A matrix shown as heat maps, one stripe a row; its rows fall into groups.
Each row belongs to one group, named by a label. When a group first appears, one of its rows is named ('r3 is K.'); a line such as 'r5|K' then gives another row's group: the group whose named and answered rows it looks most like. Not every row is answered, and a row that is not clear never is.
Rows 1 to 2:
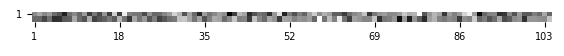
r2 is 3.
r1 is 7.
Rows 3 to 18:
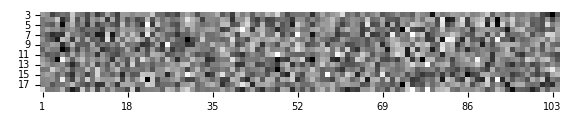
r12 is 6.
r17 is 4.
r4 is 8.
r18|7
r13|7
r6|4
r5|8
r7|8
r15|3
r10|3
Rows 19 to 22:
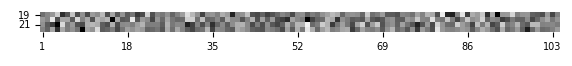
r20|6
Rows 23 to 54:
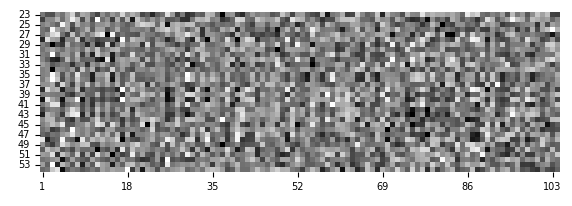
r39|3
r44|3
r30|4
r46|4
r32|8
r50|7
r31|6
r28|7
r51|6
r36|6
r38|7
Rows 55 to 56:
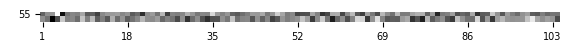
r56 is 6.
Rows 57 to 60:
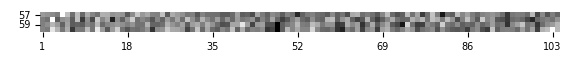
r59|4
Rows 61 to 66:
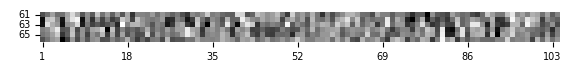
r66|3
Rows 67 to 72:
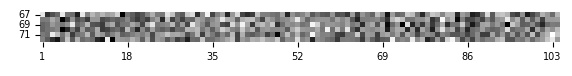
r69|4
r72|8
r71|4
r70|3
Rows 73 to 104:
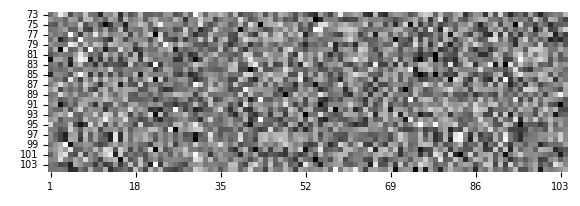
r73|6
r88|4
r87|6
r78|4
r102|6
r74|6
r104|3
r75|4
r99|6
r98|8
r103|8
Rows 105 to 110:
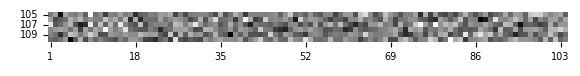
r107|7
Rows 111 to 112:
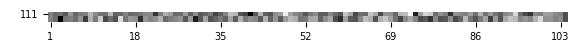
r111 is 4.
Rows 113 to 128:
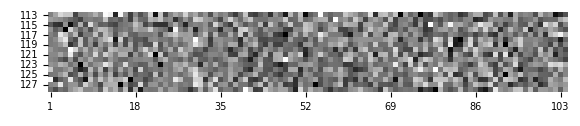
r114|3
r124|7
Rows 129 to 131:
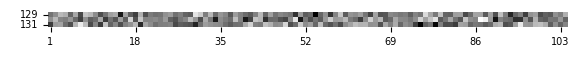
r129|6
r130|7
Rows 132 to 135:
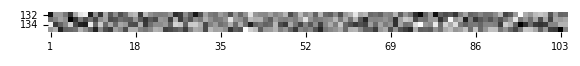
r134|7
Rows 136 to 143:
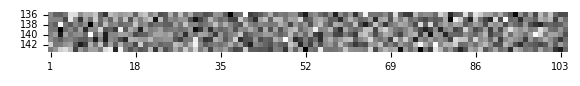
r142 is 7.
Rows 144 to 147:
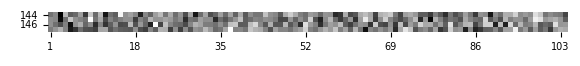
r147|3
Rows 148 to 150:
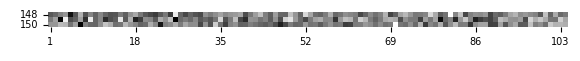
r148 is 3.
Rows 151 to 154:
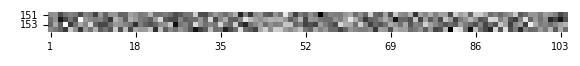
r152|4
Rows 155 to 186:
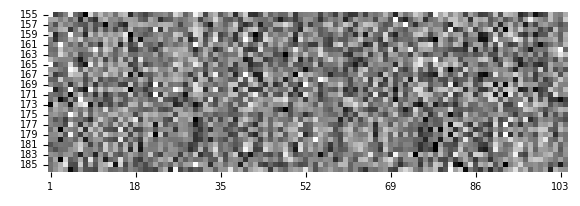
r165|7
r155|7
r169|8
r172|4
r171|8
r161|6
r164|7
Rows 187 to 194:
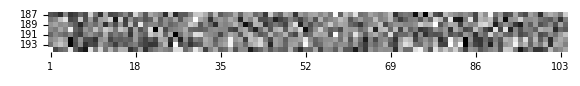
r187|3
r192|3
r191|3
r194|7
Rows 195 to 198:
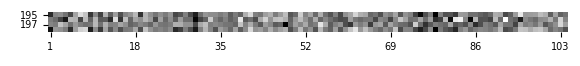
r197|4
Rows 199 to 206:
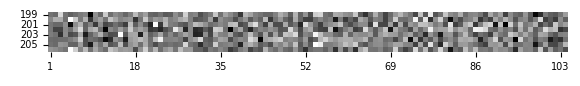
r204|4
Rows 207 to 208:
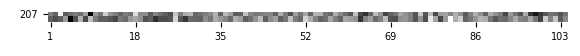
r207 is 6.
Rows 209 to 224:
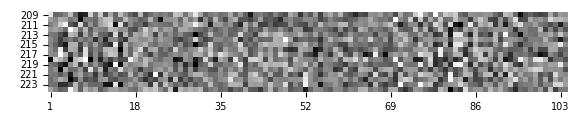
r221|8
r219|8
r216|6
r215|8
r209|7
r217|6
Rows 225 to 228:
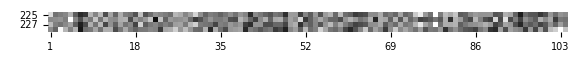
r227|7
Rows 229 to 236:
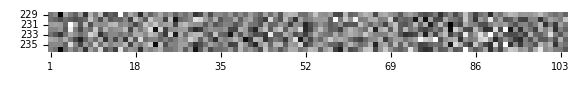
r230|3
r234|7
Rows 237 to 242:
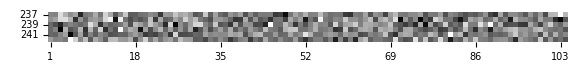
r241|3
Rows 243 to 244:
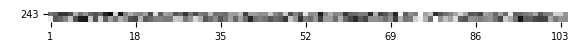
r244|7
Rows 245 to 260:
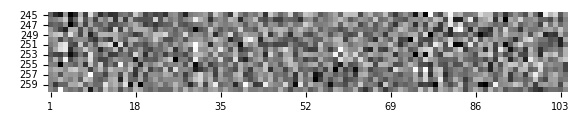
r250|4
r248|8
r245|3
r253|3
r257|6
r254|6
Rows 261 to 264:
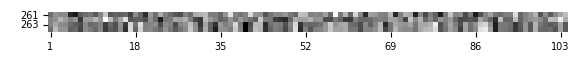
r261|3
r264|7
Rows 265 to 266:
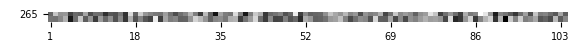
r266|8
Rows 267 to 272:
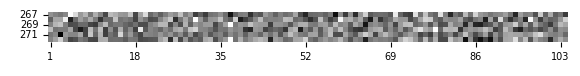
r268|6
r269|3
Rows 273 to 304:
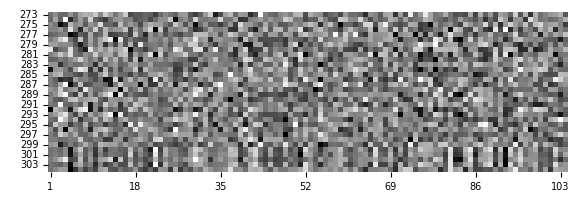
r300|8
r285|3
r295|7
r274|6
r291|6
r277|3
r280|7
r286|8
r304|3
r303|8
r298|4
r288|6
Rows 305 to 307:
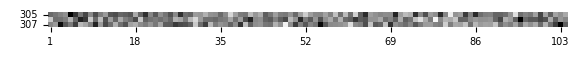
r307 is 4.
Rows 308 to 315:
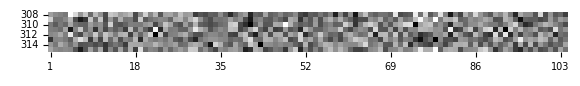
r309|7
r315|7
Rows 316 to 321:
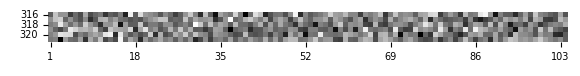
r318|6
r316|7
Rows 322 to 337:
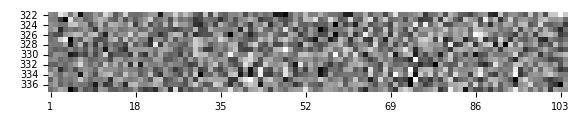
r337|3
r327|6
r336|4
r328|8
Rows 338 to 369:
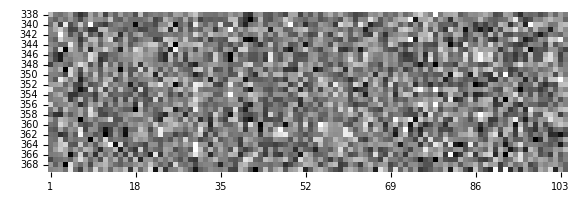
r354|3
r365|6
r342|6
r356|7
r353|7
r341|3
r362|4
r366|8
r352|3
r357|6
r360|4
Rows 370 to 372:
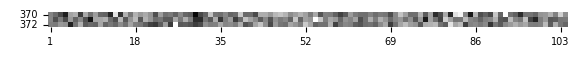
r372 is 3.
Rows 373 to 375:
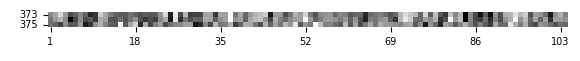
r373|3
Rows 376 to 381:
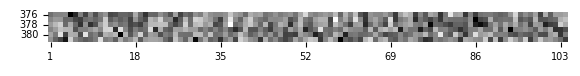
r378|3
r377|3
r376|3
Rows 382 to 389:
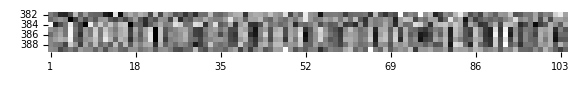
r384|7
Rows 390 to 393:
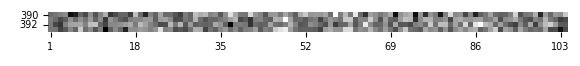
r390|3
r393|4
